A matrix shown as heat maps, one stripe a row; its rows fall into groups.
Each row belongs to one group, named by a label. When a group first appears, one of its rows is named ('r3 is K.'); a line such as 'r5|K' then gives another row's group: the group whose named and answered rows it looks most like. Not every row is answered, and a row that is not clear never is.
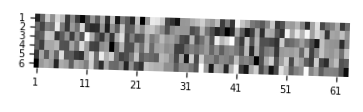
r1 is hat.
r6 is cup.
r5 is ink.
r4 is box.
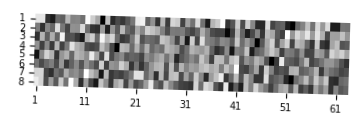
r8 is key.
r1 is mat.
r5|cup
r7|mat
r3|ink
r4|box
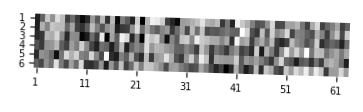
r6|box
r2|ink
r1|hat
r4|box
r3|hat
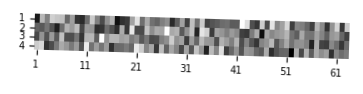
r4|mat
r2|cup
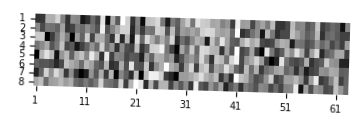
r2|hat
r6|cup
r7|hat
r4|hat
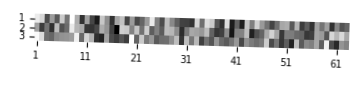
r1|key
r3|mat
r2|box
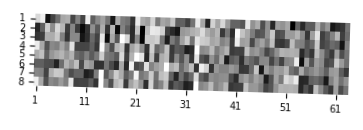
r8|key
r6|cup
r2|hat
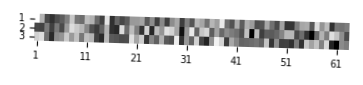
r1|mat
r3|mat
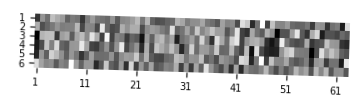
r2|hat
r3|cup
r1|ink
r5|ink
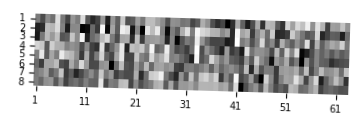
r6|box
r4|key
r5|key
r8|hat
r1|box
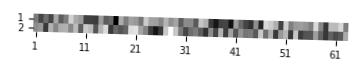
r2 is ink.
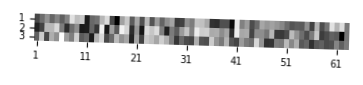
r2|hat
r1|box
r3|key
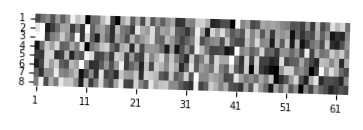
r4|box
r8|key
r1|box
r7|hat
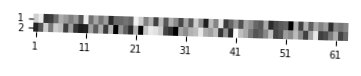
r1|mat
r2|hat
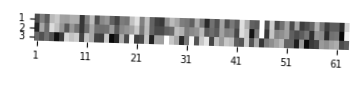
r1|ink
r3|cup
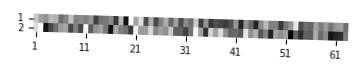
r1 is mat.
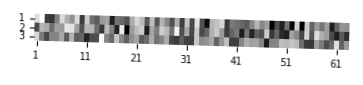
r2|mat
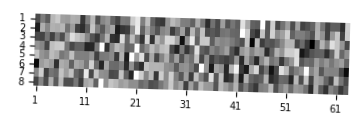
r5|mat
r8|ink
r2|ink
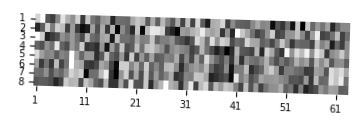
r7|box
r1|mat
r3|key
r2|hat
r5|mat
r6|box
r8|cup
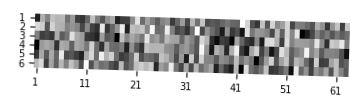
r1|ink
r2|key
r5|ink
